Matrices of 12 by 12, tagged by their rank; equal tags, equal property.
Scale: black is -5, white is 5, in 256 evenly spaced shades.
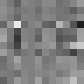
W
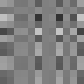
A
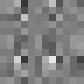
W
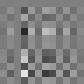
A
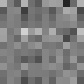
W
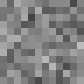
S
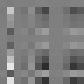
A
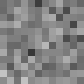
S
